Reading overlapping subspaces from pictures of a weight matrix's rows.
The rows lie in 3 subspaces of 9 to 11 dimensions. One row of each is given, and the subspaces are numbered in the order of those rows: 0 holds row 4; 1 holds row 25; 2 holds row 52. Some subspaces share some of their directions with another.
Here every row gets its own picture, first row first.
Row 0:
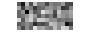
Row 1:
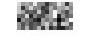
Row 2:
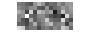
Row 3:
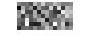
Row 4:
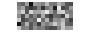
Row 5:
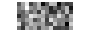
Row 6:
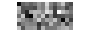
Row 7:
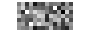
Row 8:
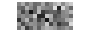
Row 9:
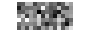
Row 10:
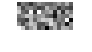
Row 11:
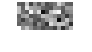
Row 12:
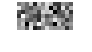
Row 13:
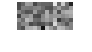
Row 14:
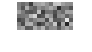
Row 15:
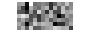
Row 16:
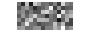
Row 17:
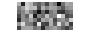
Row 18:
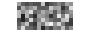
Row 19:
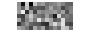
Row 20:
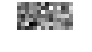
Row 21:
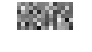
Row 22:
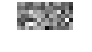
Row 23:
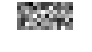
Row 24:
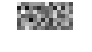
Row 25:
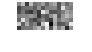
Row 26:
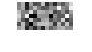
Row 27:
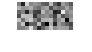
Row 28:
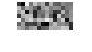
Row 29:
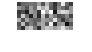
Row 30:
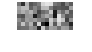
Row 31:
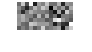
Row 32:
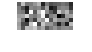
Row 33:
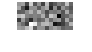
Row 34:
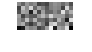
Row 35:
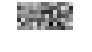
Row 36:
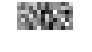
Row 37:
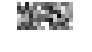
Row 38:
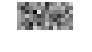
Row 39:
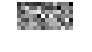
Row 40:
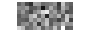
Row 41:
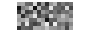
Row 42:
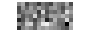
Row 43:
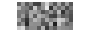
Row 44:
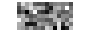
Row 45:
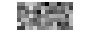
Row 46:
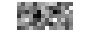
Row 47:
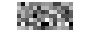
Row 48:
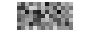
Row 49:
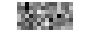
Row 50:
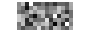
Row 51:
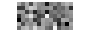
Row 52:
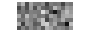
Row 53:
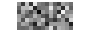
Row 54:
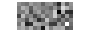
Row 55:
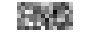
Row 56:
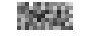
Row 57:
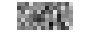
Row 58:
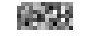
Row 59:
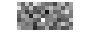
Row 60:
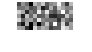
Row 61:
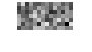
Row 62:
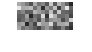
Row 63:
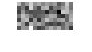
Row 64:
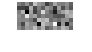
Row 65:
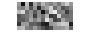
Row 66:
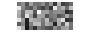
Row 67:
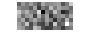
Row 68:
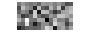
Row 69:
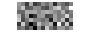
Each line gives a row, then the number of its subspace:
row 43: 1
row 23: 1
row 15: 0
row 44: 1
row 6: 2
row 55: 1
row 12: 1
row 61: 1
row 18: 2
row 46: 1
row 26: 2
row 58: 2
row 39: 1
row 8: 0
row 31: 1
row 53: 1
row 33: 0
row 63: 0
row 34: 1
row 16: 1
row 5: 0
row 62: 1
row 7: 2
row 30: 1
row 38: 0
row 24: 0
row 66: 2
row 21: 1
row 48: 2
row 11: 1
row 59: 1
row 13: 1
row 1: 1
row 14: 0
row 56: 0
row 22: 0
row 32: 0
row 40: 1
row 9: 1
